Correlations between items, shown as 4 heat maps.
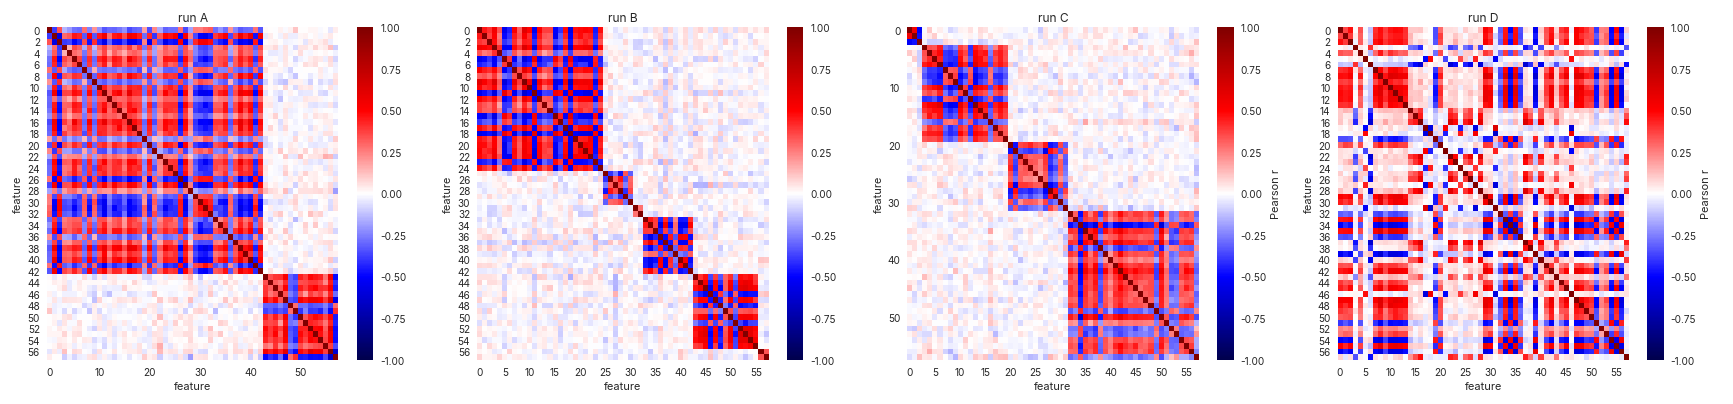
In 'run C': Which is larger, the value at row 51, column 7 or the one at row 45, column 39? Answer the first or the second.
the second
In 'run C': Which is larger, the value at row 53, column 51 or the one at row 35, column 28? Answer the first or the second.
the second
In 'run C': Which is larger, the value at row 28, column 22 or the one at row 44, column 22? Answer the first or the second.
the second
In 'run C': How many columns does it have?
58
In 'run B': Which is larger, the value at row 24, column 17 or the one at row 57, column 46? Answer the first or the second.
the first
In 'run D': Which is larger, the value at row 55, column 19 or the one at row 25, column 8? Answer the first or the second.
the second
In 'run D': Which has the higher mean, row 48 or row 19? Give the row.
48
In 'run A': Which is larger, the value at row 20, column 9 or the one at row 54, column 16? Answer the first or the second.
the second
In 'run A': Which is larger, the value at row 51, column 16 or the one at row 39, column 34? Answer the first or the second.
the second
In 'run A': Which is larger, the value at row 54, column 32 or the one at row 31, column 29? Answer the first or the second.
the second
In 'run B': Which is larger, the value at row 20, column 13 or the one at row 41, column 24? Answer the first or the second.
the first
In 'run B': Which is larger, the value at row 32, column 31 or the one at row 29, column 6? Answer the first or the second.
the first
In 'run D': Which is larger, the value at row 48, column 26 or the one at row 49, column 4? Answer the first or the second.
the second
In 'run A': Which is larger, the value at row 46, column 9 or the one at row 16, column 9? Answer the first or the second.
the first
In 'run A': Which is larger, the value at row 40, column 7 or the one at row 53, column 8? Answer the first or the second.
the second
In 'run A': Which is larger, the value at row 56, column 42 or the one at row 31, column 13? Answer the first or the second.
the first
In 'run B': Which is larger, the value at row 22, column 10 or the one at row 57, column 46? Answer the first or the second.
the first
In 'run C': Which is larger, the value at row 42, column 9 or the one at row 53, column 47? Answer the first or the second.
the first
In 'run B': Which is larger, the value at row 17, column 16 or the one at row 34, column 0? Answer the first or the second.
the second
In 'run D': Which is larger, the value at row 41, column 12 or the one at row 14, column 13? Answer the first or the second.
the first
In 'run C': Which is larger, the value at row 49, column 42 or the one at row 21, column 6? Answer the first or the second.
the second
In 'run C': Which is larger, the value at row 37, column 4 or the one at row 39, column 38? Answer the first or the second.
the first
